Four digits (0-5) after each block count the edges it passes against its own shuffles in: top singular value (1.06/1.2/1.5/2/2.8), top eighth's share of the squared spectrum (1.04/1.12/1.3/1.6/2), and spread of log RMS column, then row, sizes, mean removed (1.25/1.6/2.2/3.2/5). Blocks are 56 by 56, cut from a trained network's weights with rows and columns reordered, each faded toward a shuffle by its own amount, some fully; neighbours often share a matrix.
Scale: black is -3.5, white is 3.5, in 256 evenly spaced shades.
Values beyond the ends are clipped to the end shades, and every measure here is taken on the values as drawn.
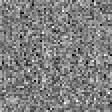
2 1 0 0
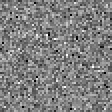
0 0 0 0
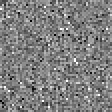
1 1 0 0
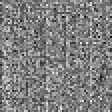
3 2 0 1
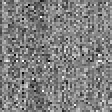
3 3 1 2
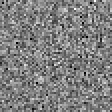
1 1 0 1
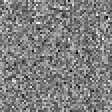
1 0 0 0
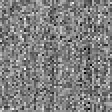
3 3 2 1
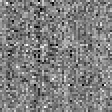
3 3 1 1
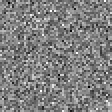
0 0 0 0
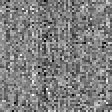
3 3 1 1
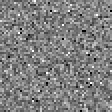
0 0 0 0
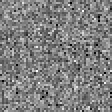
2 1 0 0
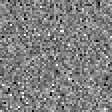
2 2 0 0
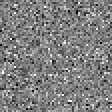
1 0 0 0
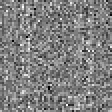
2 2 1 1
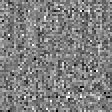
2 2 0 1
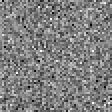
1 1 0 0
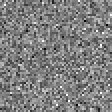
0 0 0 0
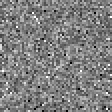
0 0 0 0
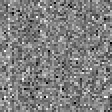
2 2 1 0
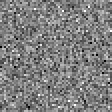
0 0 0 0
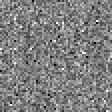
1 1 0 0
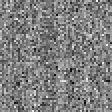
2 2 0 0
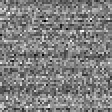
3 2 0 1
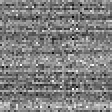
4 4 1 2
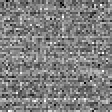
3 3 1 1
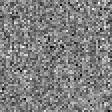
1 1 0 0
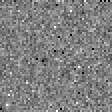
1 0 0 0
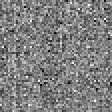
1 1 0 0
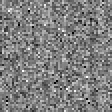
2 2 0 0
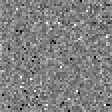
2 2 0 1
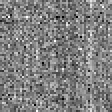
3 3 1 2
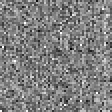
2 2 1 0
